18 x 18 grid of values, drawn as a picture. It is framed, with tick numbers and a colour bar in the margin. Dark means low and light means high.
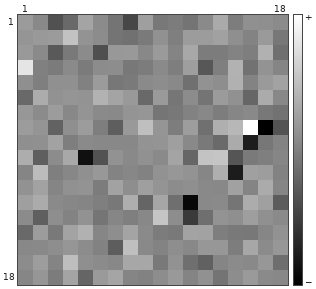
The halves do not mirror each other. No row or column stands out. No overall slope runs across the table. Values change most from cell to cell in the middle right. An odd patch, rougher than its surroundings, sits in the middle right. There are no regular stripes. The values are skewed, with a long tail toward low values.
